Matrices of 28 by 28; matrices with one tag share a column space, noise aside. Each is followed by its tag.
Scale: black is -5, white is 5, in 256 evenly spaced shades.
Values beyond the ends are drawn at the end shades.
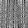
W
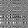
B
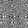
B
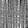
W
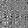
B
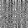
W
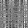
W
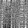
W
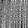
W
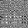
B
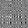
B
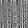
W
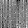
W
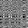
B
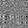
B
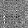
B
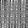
W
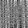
W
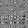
B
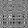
B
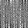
W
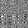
B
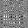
B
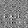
B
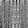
W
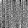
W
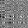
B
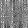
W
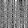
W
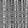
W
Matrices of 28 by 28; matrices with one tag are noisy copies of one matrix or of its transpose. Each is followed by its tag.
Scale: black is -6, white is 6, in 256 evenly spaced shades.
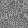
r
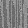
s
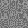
r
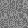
r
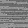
s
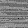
s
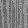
s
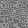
r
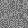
r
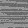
s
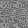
r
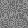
r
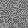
r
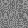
r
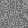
r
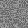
r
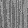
s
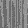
s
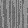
s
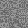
r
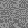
r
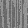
s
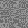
r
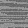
s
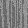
s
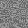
r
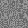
r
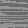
s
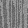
s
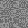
r
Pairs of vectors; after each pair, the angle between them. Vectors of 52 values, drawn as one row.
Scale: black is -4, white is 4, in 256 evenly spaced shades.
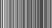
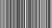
orthogonal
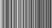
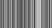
partly opposed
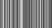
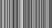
nearly parallel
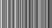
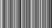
partly aligned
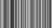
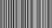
partly aligned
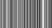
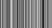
nearly opposite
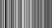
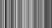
nearly parallel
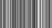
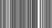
nearly parallel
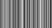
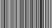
partly opposed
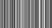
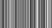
partly opposed
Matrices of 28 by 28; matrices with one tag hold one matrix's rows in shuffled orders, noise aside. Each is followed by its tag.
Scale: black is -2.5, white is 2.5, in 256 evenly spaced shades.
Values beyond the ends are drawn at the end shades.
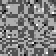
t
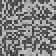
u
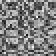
t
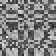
t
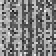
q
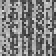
q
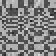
t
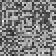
u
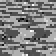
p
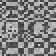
t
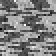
p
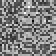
u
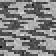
p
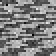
p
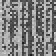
q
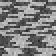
p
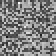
u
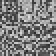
u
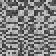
t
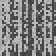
q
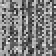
q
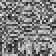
u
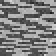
p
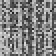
q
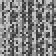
q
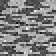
p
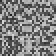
u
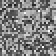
u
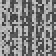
q
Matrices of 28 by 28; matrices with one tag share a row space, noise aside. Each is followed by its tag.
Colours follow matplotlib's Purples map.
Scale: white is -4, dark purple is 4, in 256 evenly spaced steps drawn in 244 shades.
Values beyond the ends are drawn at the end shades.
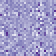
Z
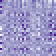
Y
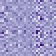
Z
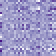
Y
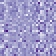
Z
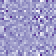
Z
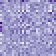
Y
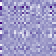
Y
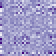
Y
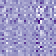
Z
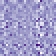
Z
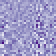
Z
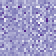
Z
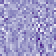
Z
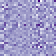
Z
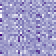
Y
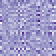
Y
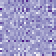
Y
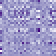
Y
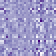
Z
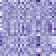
Y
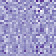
Z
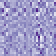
Z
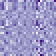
Z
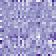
Y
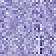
Z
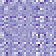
Z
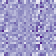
Z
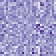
Z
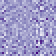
Z
